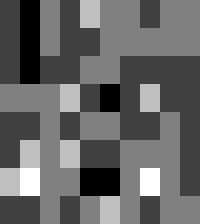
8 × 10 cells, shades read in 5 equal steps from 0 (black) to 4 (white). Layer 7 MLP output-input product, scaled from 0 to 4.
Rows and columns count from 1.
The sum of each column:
11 11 15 13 12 12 13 15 14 11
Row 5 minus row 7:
-2 -3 0 -1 2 2 -1 -3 0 0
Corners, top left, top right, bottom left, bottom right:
1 2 1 2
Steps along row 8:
same up down up up down down up same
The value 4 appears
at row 7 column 2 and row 7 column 8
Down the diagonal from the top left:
1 0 1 3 2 1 2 1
